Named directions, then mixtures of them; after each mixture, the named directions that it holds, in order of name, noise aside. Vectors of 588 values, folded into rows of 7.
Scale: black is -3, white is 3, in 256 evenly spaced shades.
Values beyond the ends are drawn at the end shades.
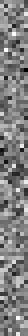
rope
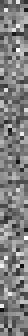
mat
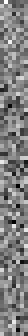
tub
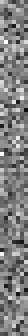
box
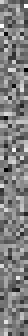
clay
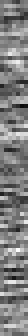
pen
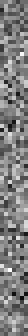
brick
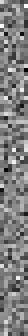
clay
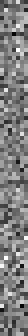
mat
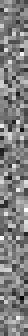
brick, rope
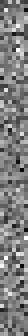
mat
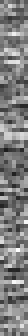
pen, rope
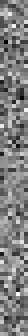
box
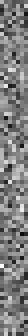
brick, clay, rope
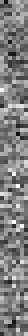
pen, tub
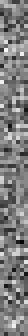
box, brick, pen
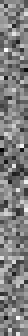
rope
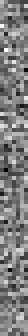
clay, pen, rope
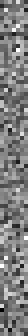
mat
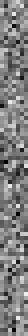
brick, rope, tub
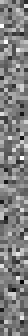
box, clay, mat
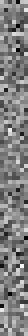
mat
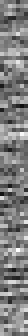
pen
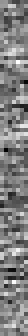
box, pen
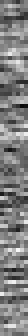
pen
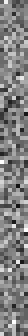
brick, tub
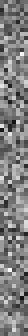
brick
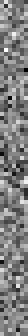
clay, rope, tub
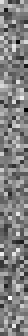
box, mat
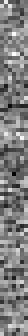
pen, rope, tub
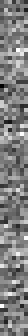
mat, pen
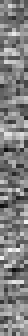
pen, rope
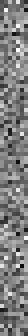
mat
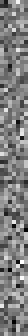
brick, mat, tub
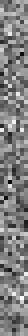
brick
